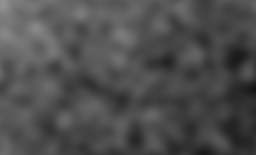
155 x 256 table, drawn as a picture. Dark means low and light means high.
Histogram: bell-shaped. Stripes: none. Slope: up to the top left. Grain: smooth. Average level on the scale: 30%. Ninth with the highest average: top left. Mirror symmetry: none.
